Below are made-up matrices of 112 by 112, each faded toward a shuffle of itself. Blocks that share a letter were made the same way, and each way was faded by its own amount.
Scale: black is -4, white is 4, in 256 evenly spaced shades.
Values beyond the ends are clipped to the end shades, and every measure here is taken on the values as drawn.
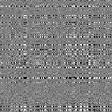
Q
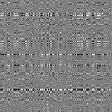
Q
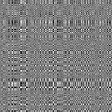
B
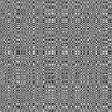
B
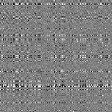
Q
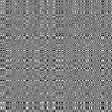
B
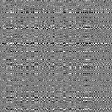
Q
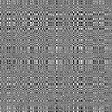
B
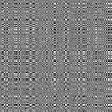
B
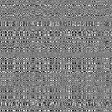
Q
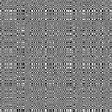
B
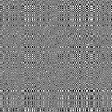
B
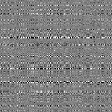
Q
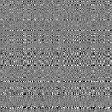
Q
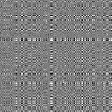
B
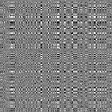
B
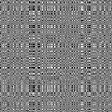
B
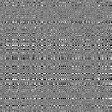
Q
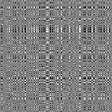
B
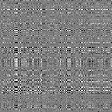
Q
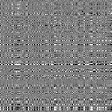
Q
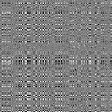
B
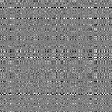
Q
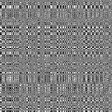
B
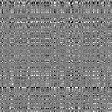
Q
